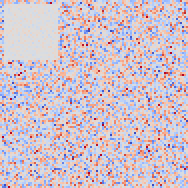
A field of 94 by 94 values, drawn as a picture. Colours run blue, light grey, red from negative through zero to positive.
An odd patch, calmer than its surroundings, sits in the top left. No regular stripes run through it. No row or column stands out. The grain is fine, like static. The top left is the calmest part. No overall slope runs across the table. Neither half mirrors the other.
